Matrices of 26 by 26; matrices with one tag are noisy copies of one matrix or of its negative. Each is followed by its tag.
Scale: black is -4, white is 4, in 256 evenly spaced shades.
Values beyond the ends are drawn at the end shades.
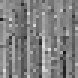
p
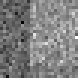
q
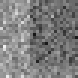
q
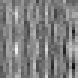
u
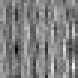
u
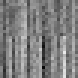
p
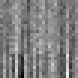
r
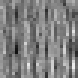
u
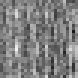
u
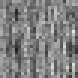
u
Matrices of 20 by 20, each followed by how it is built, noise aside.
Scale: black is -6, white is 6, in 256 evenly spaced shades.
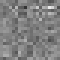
low rank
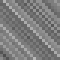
Toeplitz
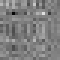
low rank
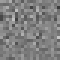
low rank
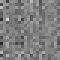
low rank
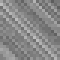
Toeplitz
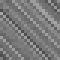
Toeplitz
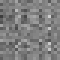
low rank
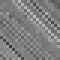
Toeplitz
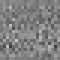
low rank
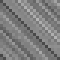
Toeplitz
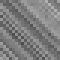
Toeplitz
